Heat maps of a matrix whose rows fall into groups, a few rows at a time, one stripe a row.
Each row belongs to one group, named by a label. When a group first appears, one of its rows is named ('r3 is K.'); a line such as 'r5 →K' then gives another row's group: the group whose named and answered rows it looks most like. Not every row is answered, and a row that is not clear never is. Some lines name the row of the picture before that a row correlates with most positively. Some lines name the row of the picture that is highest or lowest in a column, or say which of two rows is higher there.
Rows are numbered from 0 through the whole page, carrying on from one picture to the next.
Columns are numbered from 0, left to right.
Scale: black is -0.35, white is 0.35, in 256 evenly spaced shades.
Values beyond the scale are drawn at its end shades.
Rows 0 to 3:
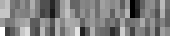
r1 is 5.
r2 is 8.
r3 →8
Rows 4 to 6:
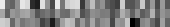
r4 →8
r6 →5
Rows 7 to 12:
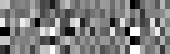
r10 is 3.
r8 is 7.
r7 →5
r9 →8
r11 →5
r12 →3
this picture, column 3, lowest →10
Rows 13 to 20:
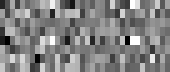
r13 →3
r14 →8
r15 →5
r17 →3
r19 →8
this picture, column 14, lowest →13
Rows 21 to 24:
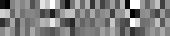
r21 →3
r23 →3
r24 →5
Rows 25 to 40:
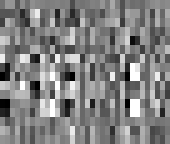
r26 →7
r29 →5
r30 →7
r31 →8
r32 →3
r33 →3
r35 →8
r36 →3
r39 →5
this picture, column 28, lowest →30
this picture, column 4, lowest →26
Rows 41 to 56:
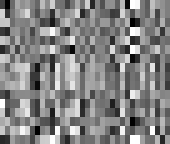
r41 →3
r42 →8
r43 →5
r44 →3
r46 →3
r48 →8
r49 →8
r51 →3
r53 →8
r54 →5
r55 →8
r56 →3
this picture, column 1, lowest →41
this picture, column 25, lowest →41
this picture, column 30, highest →55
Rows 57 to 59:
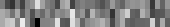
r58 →5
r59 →8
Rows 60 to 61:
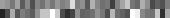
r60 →5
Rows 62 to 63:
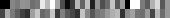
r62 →3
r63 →7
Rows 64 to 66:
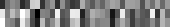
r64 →7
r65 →8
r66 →8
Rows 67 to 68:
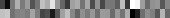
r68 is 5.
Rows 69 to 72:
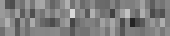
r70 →5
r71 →5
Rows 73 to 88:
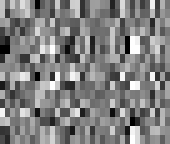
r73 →8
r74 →8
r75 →7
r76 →7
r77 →3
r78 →3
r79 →7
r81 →8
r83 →7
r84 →7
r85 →8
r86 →5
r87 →3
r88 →3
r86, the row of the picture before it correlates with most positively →71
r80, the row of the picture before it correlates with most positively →70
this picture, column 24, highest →81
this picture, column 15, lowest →79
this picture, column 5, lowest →79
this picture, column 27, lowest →86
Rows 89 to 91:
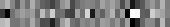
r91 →5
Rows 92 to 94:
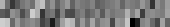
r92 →7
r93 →7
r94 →5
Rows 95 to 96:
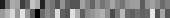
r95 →7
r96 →8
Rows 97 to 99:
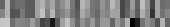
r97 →7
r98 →7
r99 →5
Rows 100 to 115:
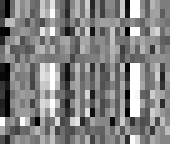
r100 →3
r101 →3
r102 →7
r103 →3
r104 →7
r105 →7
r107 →3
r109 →3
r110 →3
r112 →3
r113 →8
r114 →7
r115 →3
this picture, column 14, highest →113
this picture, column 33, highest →114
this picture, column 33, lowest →104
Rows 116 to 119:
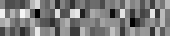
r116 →7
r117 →8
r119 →7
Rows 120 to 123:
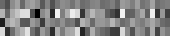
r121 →8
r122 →7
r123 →8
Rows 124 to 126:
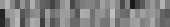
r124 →5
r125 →7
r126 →7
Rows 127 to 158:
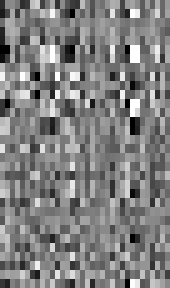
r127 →7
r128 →3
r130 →7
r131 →7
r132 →3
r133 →3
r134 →8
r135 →8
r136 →5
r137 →8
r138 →3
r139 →3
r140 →5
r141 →5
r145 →5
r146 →7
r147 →5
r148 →5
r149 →7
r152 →8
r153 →5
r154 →7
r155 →5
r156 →7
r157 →8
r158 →3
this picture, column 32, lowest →133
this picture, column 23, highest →154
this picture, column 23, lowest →137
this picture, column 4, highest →135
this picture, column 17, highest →138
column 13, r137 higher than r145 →Yes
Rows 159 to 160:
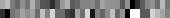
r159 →5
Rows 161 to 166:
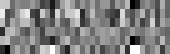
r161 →5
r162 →8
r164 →7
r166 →3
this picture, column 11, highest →162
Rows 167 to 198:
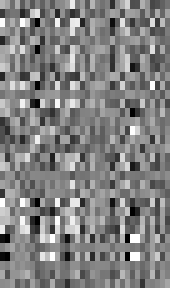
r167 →5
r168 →7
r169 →8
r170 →5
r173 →5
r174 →5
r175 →7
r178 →8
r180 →7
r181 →3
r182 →7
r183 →7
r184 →8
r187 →5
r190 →5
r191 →8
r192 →8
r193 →3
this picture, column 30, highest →176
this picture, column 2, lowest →182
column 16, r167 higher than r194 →Yes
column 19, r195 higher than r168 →Yes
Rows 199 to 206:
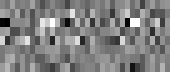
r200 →5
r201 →3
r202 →7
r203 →8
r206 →5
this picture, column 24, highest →203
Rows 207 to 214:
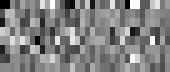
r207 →3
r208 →7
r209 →7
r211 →8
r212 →7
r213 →3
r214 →5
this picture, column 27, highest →207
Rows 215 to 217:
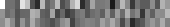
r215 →8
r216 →7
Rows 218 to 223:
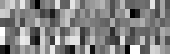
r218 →8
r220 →7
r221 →8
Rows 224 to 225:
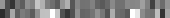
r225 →3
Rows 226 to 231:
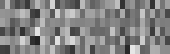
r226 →7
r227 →8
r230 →8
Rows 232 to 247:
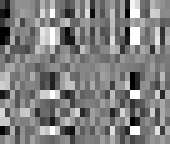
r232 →3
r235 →3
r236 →3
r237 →7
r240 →5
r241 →5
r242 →3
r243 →5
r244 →8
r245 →5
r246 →3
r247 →5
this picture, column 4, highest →244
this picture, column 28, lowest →244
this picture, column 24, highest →244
